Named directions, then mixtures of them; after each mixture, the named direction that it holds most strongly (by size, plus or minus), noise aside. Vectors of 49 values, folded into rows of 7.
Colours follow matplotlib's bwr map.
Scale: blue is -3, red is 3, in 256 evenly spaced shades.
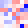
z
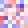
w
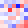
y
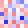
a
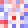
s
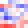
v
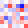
w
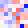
z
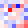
y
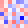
a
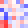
s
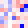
z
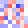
w
